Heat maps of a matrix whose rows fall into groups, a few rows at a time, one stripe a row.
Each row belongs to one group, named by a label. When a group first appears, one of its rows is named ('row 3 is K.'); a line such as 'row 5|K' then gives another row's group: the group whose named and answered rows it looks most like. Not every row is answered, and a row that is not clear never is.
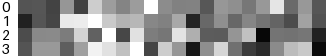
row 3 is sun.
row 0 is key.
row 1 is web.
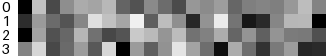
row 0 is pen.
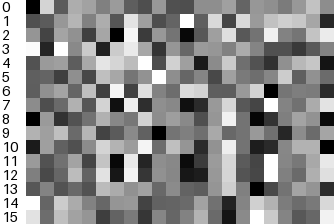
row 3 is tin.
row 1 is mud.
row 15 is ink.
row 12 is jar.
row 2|jar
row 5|key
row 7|jar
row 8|sun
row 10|sun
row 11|jar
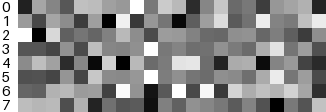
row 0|sun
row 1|jar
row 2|tin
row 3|key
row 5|key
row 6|mud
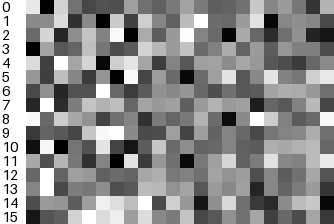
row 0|tin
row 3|sun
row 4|tin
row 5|jar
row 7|pen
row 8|ink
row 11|jar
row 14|sun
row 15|web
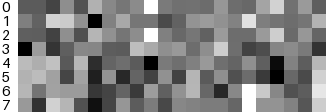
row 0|key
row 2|key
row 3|sun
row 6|ink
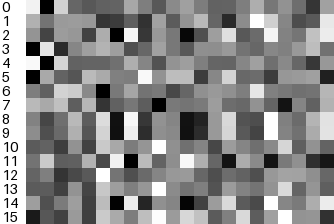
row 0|tin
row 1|ink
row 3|pen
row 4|tin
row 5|sun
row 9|jar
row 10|key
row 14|jar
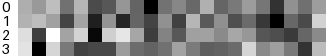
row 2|tin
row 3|tin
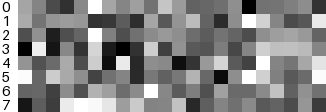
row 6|key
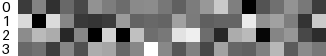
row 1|tin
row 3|key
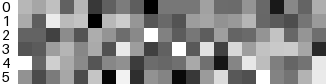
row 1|tin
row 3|mud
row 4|ink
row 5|jar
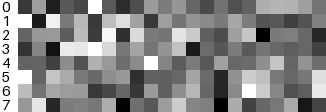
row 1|tin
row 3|web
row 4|key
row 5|ink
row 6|ink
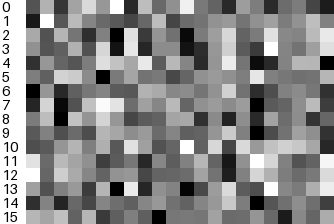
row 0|web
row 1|pen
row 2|jar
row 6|sun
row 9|sun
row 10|mud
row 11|ink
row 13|jar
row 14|sun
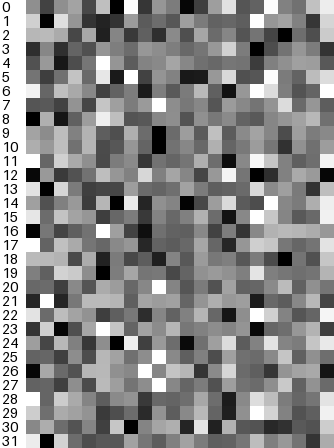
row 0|jar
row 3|sun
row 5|jar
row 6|ink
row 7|key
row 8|pen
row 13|tin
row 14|jar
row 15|ink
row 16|pen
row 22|ink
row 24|jar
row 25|key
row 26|sun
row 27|key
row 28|ink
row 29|ink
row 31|tin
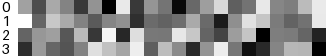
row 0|jar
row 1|ink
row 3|sun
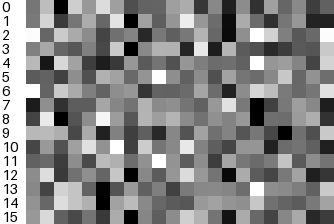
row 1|web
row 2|ink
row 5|key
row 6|ink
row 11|key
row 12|web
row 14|tin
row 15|web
